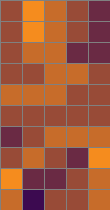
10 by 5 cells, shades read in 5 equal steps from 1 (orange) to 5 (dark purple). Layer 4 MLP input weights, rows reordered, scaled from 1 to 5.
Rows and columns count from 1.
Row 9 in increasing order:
1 2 3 4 4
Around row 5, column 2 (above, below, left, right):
3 3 2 2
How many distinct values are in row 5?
2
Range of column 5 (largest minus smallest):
3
